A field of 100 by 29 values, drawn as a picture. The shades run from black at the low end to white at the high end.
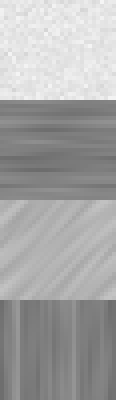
The table splits into 4 rows of 1 panel. Panel 1,1: very high, fine-grained, faint in contrast. Panel 2,1: middling, streaked across, faint in contrast. Panel 3,1: high, slanting up to the right, faint in contrast. Panel 4,1: middling, streaked downward, faint in contrast.
